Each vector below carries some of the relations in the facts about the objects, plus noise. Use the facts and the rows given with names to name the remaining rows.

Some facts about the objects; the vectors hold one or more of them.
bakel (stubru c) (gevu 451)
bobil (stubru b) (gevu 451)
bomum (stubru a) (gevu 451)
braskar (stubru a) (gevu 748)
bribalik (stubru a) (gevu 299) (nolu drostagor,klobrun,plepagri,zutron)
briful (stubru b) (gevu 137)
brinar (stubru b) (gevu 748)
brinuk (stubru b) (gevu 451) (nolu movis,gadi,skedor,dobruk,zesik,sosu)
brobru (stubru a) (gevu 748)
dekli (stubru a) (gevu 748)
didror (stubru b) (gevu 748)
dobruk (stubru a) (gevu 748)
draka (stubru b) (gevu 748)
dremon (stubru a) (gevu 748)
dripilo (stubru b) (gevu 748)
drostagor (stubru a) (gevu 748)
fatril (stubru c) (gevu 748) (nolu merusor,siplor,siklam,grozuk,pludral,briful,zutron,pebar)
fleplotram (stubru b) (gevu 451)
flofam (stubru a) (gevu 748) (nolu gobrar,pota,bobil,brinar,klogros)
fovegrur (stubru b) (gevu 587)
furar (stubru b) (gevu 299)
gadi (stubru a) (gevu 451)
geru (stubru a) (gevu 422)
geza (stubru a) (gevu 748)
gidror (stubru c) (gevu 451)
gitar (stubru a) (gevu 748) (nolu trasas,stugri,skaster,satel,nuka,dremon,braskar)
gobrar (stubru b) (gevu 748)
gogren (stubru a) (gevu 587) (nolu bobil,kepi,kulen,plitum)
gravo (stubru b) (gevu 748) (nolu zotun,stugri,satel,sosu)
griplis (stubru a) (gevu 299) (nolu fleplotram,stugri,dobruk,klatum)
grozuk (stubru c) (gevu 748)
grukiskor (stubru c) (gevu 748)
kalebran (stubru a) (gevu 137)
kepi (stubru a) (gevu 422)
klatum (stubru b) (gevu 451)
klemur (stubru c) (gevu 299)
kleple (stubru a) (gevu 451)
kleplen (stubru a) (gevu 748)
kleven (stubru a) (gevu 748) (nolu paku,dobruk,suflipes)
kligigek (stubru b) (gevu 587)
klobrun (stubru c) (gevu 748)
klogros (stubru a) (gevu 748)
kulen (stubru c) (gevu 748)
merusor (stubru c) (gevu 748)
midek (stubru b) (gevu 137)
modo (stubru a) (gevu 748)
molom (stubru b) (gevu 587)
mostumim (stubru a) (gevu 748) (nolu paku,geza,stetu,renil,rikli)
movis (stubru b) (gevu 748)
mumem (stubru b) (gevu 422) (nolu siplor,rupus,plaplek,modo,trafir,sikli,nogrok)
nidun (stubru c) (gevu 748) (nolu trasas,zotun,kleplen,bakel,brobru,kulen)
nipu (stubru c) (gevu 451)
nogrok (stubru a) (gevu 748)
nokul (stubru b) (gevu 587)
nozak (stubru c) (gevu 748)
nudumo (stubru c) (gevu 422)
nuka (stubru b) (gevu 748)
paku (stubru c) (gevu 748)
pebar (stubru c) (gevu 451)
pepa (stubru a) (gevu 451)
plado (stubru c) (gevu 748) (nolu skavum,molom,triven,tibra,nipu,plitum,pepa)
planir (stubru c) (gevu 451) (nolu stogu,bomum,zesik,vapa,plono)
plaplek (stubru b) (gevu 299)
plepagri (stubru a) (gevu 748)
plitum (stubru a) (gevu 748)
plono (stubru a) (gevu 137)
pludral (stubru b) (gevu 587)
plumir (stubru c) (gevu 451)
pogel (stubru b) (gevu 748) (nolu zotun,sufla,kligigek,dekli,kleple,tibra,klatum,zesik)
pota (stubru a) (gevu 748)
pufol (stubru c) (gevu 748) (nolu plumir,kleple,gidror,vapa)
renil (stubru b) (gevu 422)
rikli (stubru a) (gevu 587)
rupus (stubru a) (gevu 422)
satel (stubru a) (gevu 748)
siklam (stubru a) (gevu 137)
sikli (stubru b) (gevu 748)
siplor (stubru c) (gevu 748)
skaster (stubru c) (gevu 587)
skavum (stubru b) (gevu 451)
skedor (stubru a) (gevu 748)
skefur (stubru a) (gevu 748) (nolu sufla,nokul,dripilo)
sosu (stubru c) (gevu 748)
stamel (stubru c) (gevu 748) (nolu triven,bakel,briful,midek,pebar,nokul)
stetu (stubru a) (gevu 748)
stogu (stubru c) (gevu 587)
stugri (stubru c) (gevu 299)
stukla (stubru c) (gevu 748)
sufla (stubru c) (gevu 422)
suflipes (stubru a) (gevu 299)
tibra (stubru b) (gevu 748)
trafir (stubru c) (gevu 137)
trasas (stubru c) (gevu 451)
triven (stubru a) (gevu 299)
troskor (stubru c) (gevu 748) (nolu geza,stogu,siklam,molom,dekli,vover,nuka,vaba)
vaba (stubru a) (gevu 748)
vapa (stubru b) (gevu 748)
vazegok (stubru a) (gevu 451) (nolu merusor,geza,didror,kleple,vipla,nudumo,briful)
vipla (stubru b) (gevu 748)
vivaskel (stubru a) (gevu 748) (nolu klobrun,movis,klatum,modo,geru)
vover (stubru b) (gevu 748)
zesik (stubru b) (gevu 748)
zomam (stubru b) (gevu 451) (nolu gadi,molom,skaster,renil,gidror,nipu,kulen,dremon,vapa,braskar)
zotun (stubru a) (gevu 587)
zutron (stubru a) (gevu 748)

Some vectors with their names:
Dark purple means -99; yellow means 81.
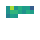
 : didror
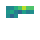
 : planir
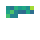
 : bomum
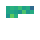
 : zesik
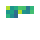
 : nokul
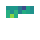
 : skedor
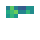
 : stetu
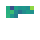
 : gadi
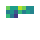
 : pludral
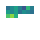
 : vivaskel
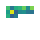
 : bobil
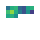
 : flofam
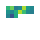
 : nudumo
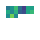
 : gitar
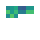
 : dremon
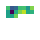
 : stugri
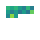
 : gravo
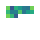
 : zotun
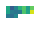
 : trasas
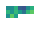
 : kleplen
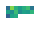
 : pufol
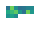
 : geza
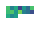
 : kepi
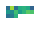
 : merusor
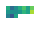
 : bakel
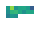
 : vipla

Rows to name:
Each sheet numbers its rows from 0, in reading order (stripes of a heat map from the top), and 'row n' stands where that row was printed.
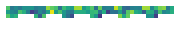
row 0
geru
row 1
trafir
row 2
stogu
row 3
gogren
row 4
suflipes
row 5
molom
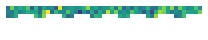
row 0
fatril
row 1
triven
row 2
vazegok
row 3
sosu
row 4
rupus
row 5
klemur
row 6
stamel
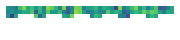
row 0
pebar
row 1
briful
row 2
plaplek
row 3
sikli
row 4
skaster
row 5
plitum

